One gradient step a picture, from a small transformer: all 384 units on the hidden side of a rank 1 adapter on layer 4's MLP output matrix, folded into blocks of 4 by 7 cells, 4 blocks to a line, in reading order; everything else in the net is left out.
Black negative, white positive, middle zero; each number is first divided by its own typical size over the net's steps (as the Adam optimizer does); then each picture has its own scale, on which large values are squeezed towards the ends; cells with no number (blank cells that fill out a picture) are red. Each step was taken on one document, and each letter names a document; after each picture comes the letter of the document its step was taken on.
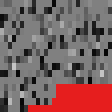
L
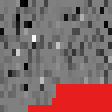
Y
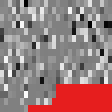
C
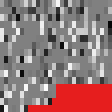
L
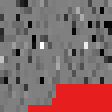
Y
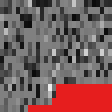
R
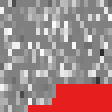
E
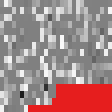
L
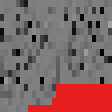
Y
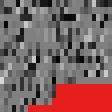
R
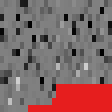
Y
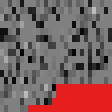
C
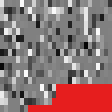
C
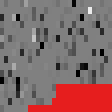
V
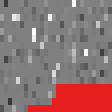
V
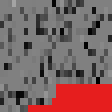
E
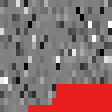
Y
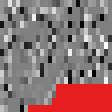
C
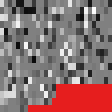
C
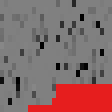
V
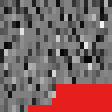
R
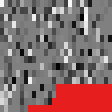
C
